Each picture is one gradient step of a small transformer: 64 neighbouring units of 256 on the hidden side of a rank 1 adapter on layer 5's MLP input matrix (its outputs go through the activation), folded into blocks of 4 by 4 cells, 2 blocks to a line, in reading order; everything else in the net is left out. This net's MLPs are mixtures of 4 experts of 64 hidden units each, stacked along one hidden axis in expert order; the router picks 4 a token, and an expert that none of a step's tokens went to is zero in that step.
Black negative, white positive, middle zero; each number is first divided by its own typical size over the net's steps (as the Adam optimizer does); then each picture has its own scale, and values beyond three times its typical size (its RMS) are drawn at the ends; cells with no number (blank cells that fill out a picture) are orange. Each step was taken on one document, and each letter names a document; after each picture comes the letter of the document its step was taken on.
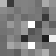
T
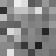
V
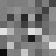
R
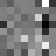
T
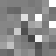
R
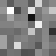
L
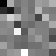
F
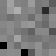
L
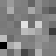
L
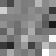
T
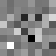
R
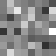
L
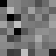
F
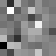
L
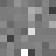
F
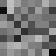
T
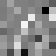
L
